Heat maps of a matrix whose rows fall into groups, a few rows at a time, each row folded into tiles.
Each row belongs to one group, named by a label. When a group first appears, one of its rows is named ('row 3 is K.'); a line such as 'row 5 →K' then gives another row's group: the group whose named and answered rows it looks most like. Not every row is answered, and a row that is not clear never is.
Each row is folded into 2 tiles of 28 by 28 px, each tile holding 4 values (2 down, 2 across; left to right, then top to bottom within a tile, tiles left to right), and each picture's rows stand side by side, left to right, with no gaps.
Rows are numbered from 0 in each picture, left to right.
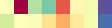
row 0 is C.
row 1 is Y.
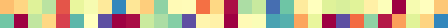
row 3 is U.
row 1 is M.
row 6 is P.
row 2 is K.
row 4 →Y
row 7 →M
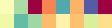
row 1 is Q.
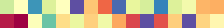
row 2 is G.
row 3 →U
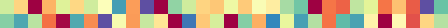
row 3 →U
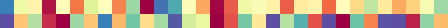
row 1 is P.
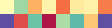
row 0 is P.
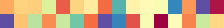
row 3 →Q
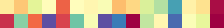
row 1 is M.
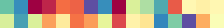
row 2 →Y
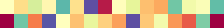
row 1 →Q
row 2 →U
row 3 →G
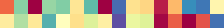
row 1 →Q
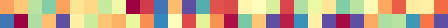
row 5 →M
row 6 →U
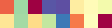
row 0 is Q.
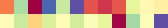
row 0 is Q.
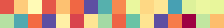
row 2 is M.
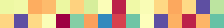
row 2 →M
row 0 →U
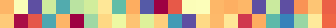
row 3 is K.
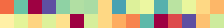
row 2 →G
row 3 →U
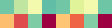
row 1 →G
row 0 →G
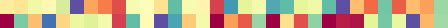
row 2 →M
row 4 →G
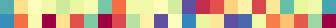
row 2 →M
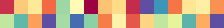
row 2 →C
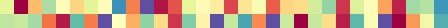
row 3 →M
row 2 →Q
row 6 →M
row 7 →Y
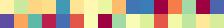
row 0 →P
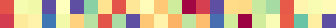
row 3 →K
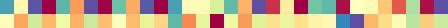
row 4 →Q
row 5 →C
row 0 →Q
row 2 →Q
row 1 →Q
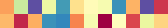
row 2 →Q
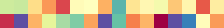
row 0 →U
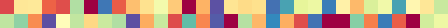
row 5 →G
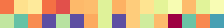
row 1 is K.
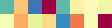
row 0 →Q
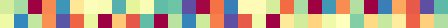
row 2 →G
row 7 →C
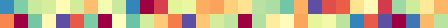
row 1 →P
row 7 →U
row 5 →Q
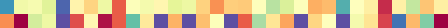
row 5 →U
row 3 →U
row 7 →P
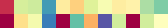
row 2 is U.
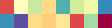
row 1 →G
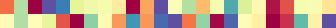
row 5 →M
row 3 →P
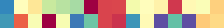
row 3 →K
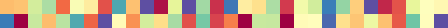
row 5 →Y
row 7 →M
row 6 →Q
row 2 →Q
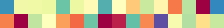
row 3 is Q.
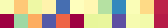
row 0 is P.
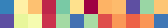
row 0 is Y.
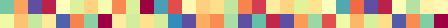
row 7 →P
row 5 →P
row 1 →P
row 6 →Q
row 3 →K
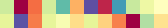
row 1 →Q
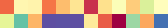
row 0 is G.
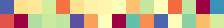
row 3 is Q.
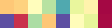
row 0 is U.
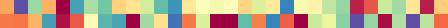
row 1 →Y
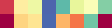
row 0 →Y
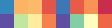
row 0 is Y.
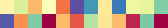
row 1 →Y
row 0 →P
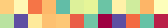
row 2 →P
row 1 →G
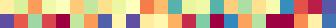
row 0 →P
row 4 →P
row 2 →U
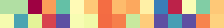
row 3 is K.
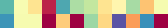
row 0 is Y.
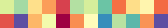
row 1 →Y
